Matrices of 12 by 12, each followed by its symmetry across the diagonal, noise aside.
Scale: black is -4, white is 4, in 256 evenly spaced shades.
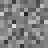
antisymmetric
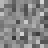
neither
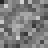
symmetric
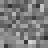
neither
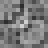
symmetric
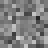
antisymmetric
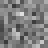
neither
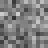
antisymmetric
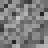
symmetric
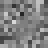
antisymmetric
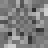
symmetric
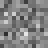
neither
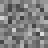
neither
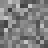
symmetric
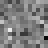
neither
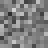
antisymmetric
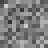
symmetric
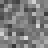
symmetric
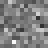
neither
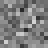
neither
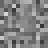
neither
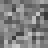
antisymmetric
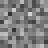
antisymmetric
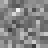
neither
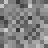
symmetric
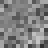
symmetric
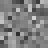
antisymmetric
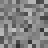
symmetric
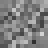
antisymmetric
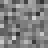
antisymmetric
